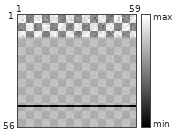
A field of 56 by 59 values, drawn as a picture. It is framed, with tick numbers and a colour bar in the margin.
Odd lines: row 46. Seam: horizontal, 20% of the way down, the bottom part calmer. Average level on the scale: 70%. Slope: none.
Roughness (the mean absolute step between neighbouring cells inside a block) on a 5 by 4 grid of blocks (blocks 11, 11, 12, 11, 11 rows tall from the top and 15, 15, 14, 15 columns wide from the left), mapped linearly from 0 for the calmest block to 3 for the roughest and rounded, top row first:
3333
0000
0000
0000
1111
